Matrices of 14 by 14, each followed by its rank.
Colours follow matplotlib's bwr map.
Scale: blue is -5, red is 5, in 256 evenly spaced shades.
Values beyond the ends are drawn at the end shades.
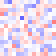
full rank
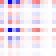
one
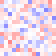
full rank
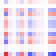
one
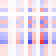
one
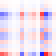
one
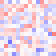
full rank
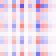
one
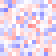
full rank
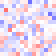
full rank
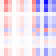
one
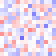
full rank
